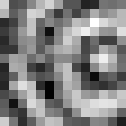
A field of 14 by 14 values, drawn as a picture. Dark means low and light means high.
Rings: centred on the middle right. Average level on the scale: 50%. Odd rows or columns: none.
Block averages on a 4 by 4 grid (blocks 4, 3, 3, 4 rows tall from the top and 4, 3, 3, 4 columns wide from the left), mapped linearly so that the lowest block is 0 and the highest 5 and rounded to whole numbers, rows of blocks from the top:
3 3 3 5
2 2 3 3
3 0 3 1
2 3 4 5
